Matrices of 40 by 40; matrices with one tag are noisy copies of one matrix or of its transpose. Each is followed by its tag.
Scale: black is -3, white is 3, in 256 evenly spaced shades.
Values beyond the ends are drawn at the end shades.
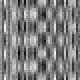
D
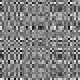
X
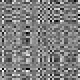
X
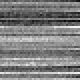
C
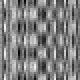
D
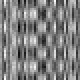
D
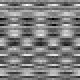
D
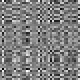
X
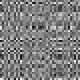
X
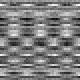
D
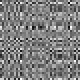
X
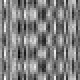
D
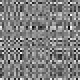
X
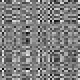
X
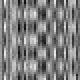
D
